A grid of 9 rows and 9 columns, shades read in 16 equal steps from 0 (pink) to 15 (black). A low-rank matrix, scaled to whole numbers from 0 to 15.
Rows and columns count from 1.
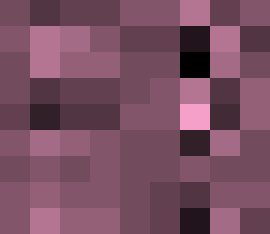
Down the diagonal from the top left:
8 4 6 9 7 8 7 7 9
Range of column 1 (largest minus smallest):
2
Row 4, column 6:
7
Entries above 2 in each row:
9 9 9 9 8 9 9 9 9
